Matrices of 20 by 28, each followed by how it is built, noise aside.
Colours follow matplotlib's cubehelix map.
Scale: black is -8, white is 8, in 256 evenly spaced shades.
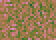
noise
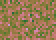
noise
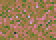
noise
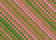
Toeplitz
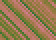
Toeplitz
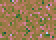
noise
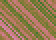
Toeplitz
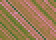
Toeplitz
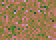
noise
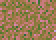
noise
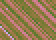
Toeplitz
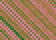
Toeplitz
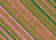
Toeplitz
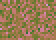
noise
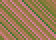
Toeplitz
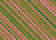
Toeplitz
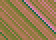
Toeplitz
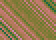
Toeplitz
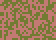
noise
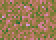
noise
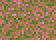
noise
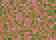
noise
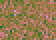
noise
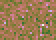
noise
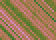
Toeplitz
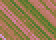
Toeplitz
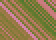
Toeplitz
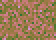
noise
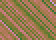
Toeplitz
